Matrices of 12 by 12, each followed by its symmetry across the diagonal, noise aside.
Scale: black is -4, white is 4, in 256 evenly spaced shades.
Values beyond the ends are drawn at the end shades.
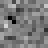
neither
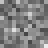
symmetric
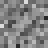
symmetric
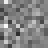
neither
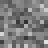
neither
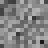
symmetric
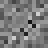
symmetric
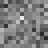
neither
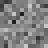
symmetric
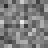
symmetric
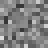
symmetric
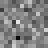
neither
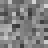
neither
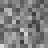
neither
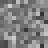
neither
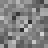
symmetric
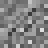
symmetric
